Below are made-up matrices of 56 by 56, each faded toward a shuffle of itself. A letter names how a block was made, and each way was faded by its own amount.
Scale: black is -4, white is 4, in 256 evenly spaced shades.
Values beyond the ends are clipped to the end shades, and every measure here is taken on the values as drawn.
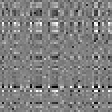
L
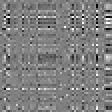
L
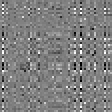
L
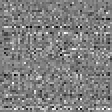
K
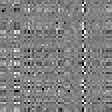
L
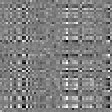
L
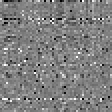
K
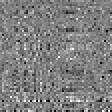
K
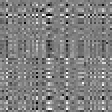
L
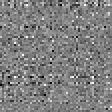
K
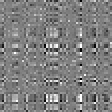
L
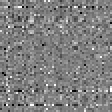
K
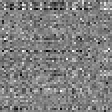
K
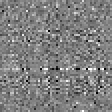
K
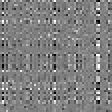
L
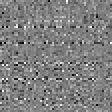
K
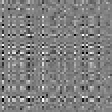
L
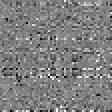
K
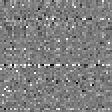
K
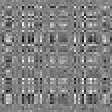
L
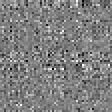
K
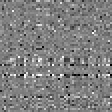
K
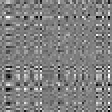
L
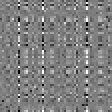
L
